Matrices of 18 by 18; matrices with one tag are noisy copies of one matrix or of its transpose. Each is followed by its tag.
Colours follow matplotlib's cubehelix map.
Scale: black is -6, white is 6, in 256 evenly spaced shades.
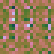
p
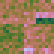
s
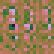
p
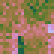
s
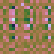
p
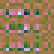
p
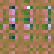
p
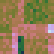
s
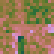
s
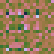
p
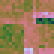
s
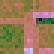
s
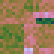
s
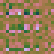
p
